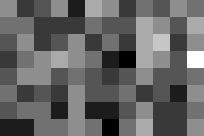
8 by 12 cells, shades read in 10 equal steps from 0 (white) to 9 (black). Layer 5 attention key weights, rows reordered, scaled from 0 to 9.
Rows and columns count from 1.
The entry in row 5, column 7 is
7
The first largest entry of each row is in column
5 3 3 8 7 11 4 7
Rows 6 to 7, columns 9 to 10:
7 6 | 4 7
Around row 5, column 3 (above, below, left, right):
4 6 4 6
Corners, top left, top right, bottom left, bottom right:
4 5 8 4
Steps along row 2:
same up same same down up same down up up down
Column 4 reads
4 7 6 3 6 7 8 5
